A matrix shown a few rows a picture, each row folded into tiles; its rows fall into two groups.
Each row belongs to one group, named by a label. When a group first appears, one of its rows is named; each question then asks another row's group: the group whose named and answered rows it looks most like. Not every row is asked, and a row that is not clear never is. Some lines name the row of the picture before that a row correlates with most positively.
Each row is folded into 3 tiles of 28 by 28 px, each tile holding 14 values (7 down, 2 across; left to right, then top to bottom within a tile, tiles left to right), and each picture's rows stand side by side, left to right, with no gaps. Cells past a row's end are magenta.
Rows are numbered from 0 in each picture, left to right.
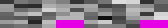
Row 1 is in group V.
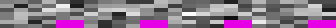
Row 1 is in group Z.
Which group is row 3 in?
V
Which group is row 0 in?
V
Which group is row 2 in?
V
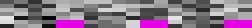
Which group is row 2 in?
V
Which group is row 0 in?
V
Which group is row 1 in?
Z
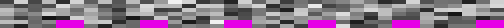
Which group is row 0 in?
V
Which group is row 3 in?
V
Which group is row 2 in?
Z
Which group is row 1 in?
V
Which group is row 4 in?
Z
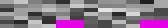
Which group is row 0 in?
Z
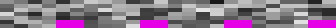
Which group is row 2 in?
Z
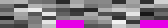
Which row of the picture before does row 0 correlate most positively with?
3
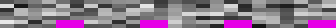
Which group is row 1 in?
V
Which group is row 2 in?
V
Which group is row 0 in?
V
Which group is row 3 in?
V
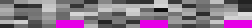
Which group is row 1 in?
Z
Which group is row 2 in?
V
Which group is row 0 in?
V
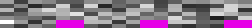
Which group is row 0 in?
V
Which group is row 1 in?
V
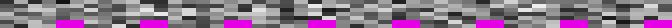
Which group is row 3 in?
V
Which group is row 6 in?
Z
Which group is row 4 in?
Z
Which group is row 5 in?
Z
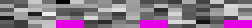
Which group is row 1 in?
Z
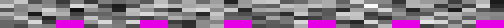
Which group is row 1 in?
V
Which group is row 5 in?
V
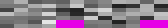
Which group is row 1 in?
V
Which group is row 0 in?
Z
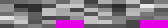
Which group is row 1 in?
V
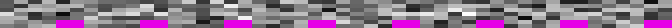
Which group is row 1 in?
V
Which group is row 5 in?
Z
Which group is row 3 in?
V
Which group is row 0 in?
Z
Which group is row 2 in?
V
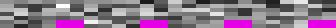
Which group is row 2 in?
Z
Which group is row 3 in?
V
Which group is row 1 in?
V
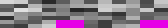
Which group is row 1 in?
Z
